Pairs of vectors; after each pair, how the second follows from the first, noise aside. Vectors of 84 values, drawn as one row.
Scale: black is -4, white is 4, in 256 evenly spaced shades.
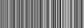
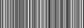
shuffled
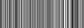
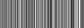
shuffled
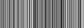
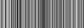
shuffled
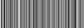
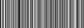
negated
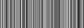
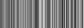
shuffled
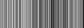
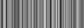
shuffled
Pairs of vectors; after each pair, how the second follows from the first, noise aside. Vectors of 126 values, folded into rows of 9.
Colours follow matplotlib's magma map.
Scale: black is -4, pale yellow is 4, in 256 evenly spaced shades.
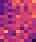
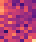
negated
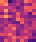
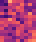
negated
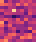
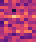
negated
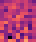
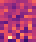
negated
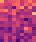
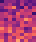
negated
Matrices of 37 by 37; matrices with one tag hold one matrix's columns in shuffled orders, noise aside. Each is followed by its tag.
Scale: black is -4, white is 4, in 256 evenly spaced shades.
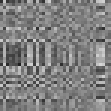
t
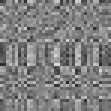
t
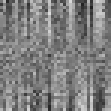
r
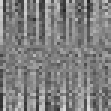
r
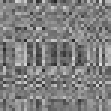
t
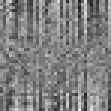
r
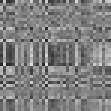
t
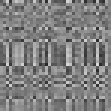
t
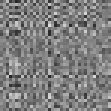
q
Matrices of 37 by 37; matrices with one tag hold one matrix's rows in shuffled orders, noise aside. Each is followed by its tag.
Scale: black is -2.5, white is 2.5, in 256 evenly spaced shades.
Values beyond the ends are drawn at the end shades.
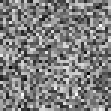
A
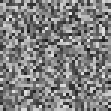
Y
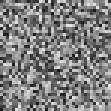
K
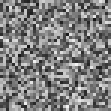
A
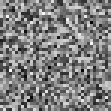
A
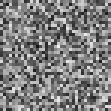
K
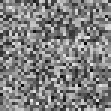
K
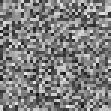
K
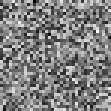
K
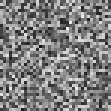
A
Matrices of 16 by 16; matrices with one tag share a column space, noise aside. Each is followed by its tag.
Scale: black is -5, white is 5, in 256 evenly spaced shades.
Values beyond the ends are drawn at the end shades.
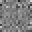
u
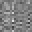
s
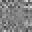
u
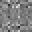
u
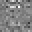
u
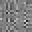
s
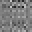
u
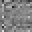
u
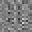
s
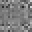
u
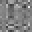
u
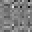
u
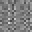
s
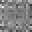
u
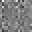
u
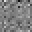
u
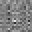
s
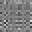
s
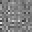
s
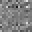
u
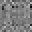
u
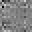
u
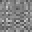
s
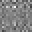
u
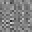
s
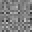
s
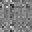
u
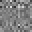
u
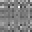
u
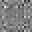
u
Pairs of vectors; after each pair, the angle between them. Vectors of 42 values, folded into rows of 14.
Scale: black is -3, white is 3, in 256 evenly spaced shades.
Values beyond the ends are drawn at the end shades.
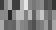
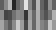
partly aligned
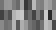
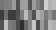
orthogonal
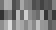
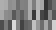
orthogonal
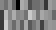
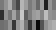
partly aligned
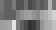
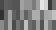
orthogonal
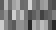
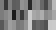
nearly opposite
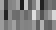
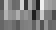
nearly opposite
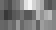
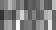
orthogonal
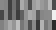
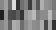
partly aligned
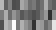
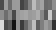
nearly opposite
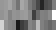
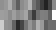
nearly parallel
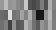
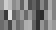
nearly parallel
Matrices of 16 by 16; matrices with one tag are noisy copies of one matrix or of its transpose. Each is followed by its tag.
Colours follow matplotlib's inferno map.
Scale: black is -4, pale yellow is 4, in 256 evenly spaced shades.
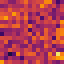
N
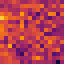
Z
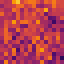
Z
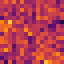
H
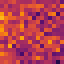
Z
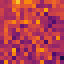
Z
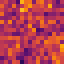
H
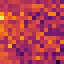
Z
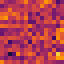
N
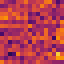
N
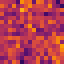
H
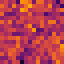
H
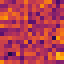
N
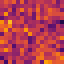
H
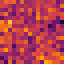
H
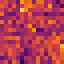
H
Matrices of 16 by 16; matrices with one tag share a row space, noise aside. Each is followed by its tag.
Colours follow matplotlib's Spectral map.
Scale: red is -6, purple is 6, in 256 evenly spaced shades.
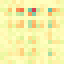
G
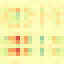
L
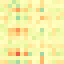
L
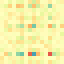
G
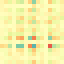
G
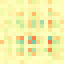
G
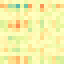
L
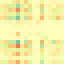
L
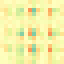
G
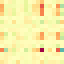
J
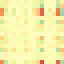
J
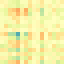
L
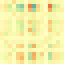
G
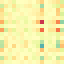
J
